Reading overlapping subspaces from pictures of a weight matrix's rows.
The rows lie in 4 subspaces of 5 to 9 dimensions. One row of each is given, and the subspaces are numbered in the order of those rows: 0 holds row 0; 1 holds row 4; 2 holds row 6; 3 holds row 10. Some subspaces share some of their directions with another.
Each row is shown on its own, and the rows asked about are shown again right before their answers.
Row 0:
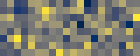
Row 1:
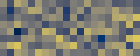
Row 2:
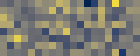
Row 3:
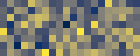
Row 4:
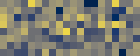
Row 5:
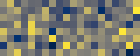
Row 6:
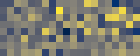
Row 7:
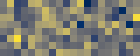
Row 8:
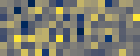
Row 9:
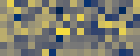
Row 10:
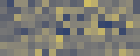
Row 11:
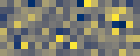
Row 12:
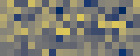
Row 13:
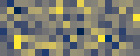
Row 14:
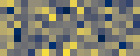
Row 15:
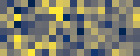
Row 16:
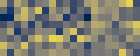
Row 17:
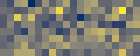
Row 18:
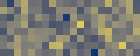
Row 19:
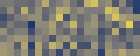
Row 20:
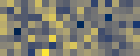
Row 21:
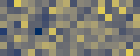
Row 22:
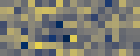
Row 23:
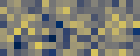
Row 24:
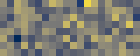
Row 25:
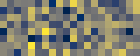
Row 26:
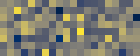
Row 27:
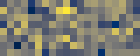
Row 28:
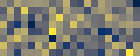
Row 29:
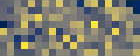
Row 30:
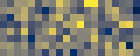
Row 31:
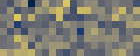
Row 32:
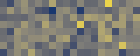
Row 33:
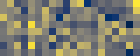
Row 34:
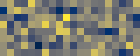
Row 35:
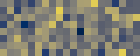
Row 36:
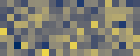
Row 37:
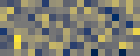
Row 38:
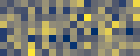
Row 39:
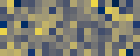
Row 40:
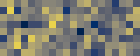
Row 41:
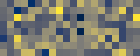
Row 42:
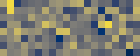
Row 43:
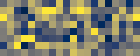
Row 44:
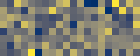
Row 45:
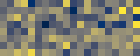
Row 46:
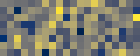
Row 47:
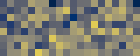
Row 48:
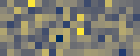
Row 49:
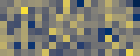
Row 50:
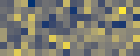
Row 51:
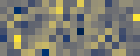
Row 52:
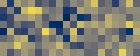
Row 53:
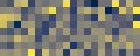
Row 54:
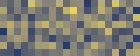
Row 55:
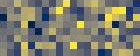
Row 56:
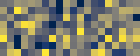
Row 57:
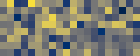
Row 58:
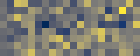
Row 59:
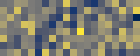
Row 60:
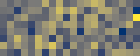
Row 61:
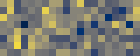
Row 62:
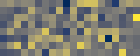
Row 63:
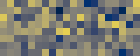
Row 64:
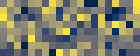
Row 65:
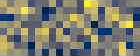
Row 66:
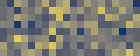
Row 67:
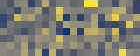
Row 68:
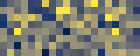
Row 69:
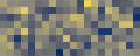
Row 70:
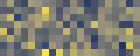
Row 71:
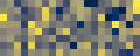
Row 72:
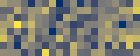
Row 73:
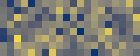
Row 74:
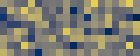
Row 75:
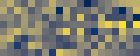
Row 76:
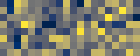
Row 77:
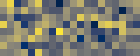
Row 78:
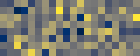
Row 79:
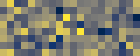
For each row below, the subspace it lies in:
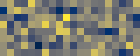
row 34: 2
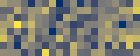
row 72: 0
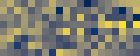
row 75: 2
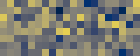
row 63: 3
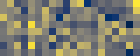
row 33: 1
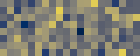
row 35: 1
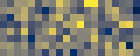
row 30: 0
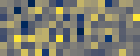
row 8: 0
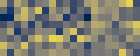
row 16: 2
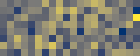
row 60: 1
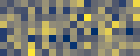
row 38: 2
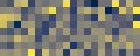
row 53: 1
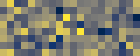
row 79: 2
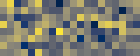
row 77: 0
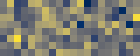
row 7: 0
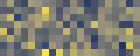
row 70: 0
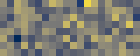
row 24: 0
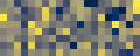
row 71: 3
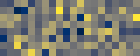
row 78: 2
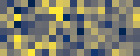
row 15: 1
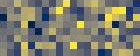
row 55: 3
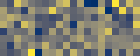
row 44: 3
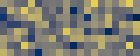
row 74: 2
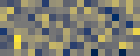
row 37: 2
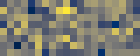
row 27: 2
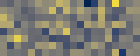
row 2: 1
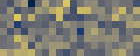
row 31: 1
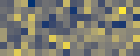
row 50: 1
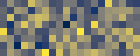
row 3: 0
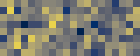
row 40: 1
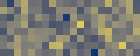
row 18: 2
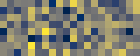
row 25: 2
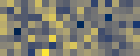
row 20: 2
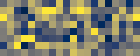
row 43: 2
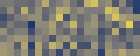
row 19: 1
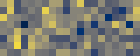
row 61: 1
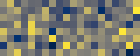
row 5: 1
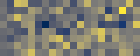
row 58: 1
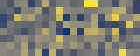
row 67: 3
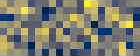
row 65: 0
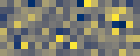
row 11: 0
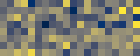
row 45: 1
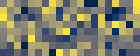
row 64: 2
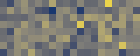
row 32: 2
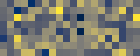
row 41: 3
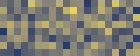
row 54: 1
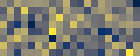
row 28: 1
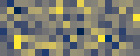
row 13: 2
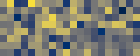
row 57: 0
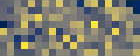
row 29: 0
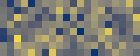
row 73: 2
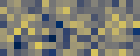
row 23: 2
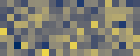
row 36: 0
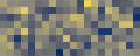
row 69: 0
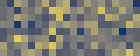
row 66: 1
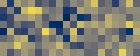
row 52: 2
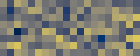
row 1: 2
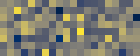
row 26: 0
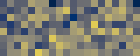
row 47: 0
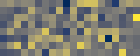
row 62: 1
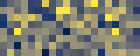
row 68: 2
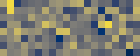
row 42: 3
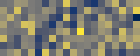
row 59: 3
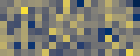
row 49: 1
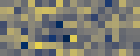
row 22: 2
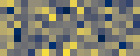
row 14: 2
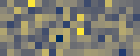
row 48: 0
